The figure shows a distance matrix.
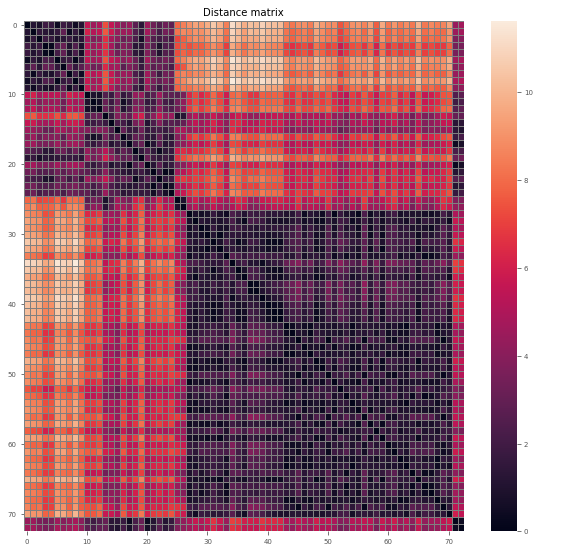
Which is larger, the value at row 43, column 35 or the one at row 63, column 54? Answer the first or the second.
the first
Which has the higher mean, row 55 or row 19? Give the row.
19
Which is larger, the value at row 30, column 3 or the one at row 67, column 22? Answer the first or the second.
the first
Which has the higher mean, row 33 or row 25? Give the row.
25
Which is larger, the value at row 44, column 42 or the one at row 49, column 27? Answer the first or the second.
the first
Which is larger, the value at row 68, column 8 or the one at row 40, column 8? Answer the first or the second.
the second
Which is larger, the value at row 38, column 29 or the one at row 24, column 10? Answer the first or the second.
the second
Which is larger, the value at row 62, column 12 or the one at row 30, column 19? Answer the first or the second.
the second
